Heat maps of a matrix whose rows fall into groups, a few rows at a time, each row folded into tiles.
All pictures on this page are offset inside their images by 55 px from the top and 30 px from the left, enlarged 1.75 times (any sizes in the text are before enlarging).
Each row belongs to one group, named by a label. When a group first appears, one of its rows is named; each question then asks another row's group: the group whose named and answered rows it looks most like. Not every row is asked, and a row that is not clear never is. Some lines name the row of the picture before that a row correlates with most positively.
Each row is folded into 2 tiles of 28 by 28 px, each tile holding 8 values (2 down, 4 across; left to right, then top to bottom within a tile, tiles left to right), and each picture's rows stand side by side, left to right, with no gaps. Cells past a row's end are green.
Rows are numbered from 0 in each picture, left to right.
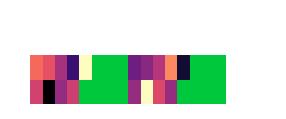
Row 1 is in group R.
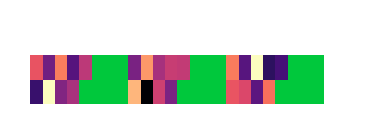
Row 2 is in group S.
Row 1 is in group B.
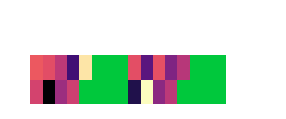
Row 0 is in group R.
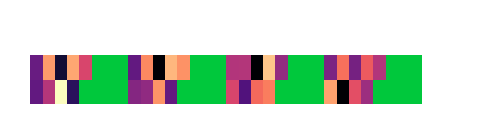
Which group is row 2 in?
B
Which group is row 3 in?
B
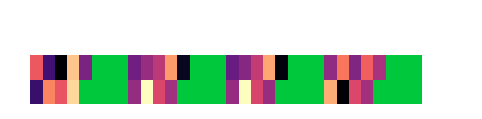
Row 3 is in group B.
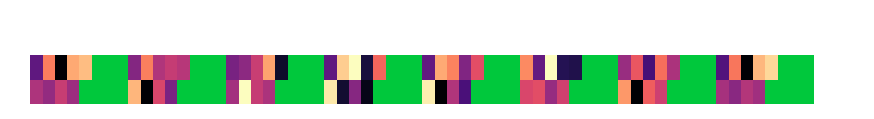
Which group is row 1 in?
B
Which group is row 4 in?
B
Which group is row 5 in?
S
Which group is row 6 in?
B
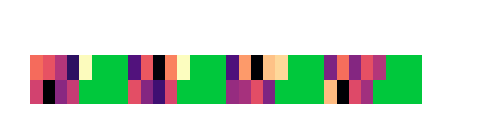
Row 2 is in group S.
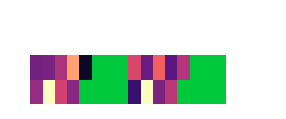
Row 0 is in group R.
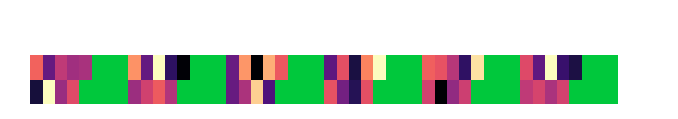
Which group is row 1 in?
S
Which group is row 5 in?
S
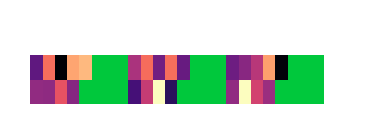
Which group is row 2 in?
R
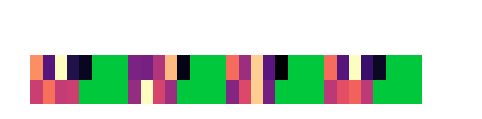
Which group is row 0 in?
S
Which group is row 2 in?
S
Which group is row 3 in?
S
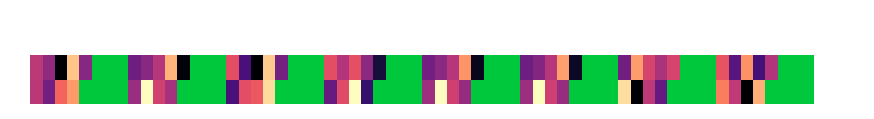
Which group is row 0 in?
B
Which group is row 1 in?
R
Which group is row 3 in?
S
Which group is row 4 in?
R
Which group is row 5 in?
R
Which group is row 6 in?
B
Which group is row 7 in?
S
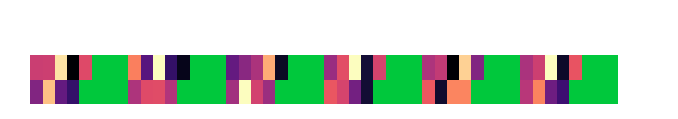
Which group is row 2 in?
R
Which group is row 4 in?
B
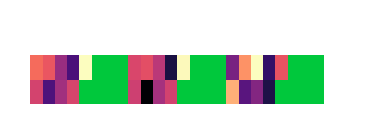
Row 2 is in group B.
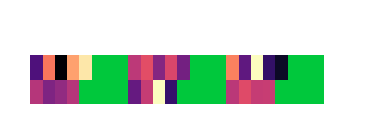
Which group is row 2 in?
S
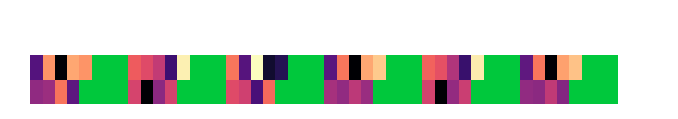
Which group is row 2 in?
S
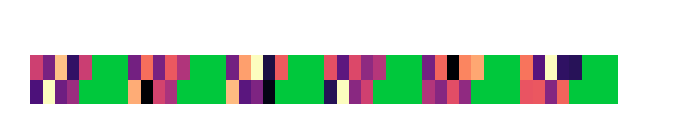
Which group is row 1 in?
B
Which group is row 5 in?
S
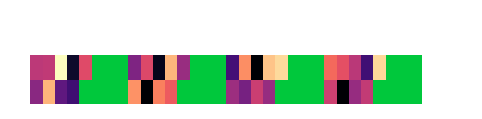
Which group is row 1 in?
B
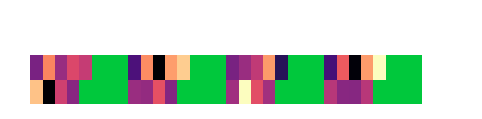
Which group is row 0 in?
B
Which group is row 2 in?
R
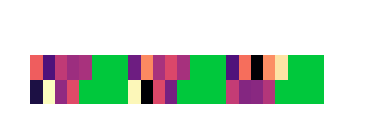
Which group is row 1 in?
B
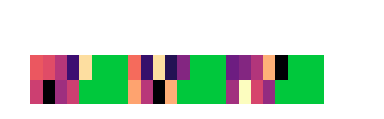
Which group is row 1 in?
S
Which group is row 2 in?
R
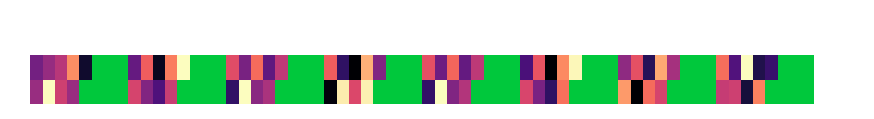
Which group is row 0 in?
R
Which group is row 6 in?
B
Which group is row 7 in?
S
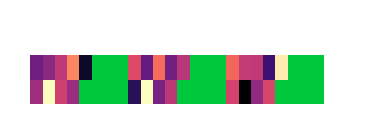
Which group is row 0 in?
R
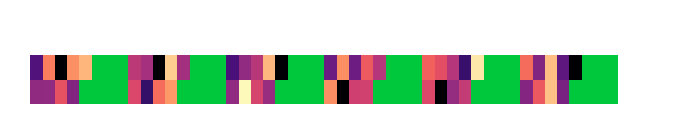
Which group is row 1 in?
B
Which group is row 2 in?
R
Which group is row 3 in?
B
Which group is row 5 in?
S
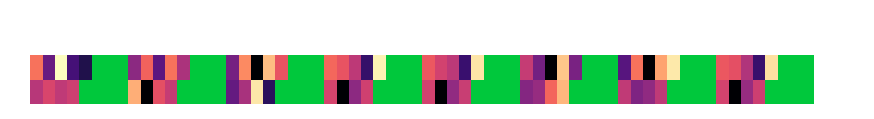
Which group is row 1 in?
B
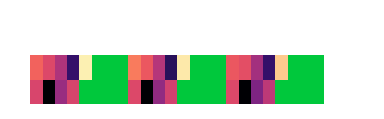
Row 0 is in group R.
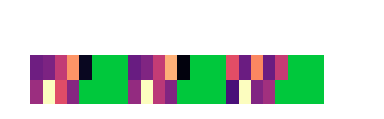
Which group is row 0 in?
R
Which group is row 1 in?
R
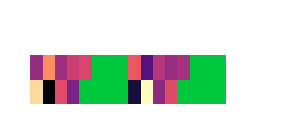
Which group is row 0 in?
B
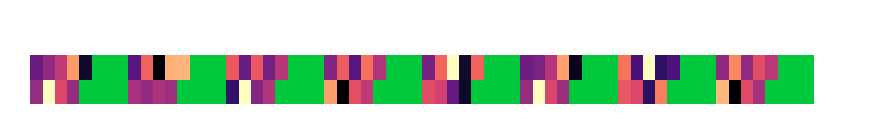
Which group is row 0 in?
R
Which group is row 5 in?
R
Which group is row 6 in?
S
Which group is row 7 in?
B
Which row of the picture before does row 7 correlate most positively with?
0
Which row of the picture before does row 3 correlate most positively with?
0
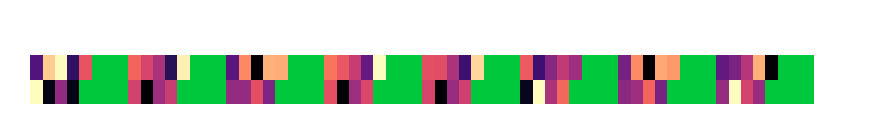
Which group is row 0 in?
B
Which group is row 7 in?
R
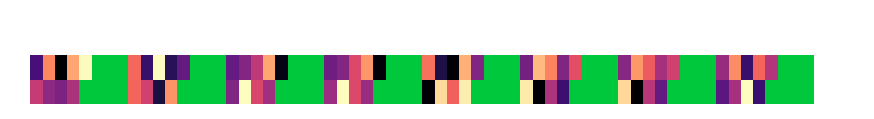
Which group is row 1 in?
S
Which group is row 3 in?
R
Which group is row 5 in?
B
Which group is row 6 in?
B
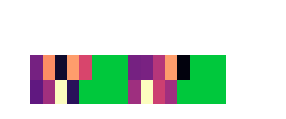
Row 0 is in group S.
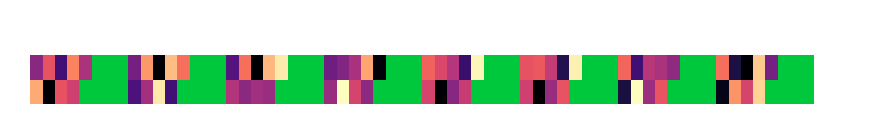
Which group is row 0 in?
B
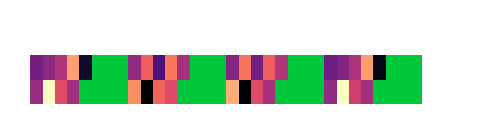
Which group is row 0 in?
R
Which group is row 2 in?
B
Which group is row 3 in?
R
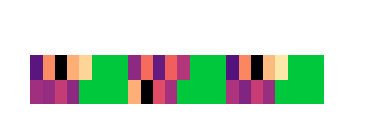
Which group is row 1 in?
B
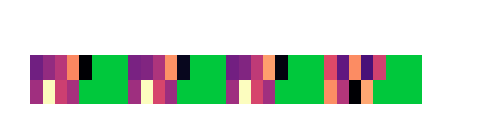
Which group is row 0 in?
R
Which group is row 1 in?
R
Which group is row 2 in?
R
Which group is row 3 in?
S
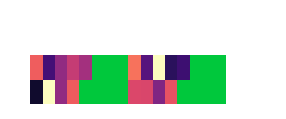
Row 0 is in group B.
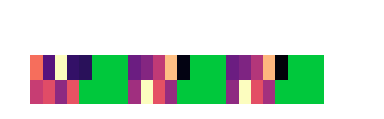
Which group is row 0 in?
S
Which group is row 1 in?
R
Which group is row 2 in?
R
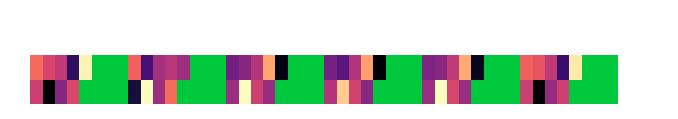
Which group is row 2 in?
R
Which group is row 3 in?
R
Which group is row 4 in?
R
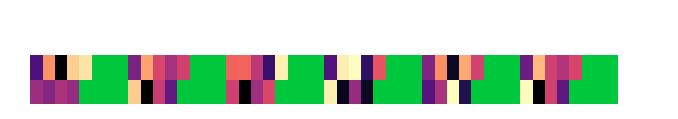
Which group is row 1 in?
B
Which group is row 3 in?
B
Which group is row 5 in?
B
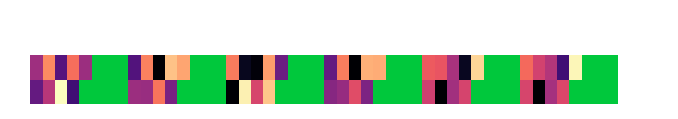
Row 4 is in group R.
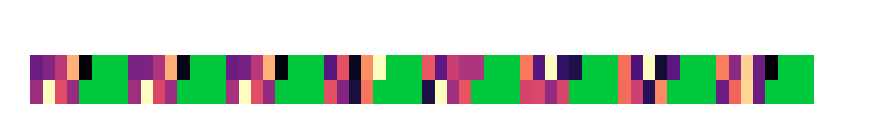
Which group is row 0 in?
R
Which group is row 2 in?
R
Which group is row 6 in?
S
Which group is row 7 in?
S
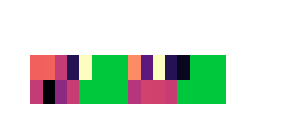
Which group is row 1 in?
S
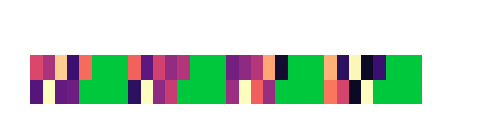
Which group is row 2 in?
R
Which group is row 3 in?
S
